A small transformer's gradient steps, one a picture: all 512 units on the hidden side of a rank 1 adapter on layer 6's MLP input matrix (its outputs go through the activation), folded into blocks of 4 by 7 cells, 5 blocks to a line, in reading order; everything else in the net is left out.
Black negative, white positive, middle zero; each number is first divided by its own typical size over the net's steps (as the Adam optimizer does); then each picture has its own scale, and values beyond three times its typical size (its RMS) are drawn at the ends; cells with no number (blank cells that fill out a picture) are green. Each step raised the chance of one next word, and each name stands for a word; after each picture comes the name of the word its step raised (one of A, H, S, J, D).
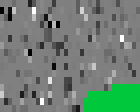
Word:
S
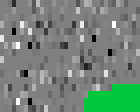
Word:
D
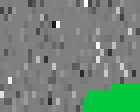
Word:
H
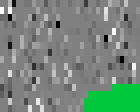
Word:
S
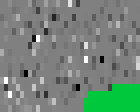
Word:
D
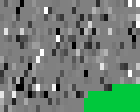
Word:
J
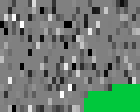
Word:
J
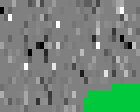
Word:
H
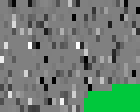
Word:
H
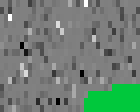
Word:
H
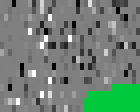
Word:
D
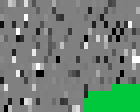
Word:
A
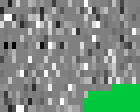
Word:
A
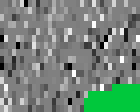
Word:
J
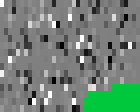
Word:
A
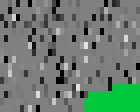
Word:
J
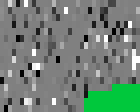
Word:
A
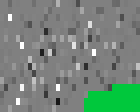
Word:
D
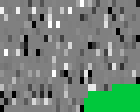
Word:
J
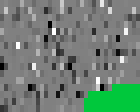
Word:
S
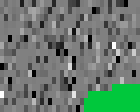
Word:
S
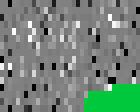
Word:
A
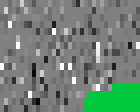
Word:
H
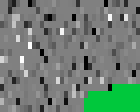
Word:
H
